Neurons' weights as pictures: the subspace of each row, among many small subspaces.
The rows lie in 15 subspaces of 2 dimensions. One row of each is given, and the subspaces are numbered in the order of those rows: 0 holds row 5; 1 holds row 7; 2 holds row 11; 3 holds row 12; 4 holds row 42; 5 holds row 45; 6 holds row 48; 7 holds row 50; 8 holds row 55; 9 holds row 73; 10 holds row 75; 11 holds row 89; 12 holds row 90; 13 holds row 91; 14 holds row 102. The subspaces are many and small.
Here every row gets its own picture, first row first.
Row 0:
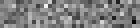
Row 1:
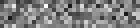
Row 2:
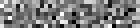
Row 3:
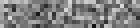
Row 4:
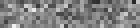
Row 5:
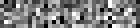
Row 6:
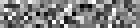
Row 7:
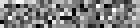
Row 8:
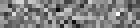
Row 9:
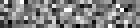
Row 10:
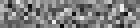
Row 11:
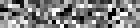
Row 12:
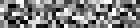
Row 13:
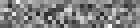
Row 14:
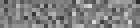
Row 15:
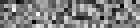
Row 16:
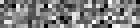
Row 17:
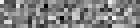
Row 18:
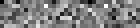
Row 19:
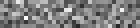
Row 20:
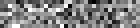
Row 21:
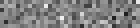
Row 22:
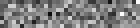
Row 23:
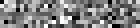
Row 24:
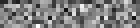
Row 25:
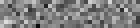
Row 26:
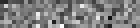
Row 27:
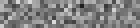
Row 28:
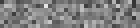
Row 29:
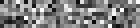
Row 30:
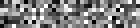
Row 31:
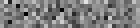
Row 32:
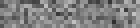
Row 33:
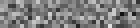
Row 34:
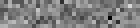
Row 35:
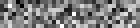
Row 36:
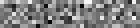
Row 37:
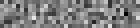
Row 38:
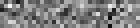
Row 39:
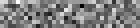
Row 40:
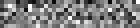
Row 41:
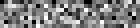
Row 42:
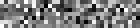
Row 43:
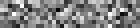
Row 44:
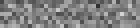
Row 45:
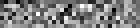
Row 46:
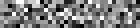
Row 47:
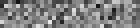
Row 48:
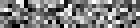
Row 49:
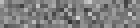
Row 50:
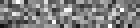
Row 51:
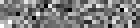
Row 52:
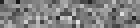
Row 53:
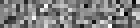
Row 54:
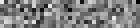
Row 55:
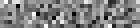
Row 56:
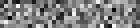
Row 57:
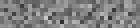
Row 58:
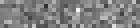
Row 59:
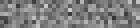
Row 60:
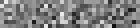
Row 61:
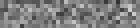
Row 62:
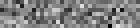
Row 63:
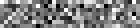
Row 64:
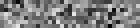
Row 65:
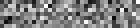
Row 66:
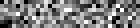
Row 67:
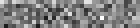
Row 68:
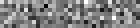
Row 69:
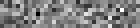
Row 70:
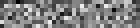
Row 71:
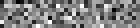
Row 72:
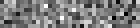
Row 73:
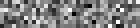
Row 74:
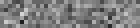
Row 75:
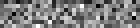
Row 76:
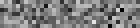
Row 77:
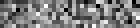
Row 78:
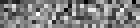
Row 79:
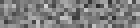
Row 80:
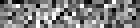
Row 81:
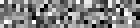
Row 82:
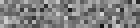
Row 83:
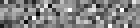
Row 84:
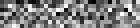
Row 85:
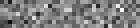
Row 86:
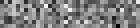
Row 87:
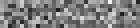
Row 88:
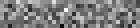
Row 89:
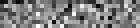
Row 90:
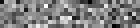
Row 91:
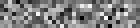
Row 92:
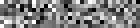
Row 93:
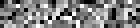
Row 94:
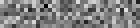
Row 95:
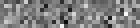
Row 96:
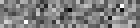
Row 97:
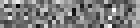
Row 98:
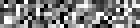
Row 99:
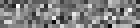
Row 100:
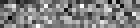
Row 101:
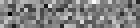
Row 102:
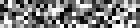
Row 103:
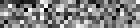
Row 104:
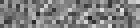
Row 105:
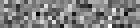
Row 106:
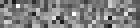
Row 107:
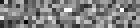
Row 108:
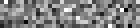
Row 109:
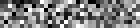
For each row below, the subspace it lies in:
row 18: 12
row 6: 5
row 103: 4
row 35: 14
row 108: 4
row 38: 2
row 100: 5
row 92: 3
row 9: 4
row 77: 11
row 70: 1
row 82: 9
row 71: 1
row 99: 8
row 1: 5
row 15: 11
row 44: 2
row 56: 1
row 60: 12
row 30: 9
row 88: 14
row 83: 4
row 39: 5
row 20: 6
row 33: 3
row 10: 14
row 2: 12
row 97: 1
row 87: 3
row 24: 10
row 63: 10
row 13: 13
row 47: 1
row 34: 9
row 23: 12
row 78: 11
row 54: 3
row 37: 13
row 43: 2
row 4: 6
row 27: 5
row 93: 12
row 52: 12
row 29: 3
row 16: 8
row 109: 4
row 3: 11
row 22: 3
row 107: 4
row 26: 11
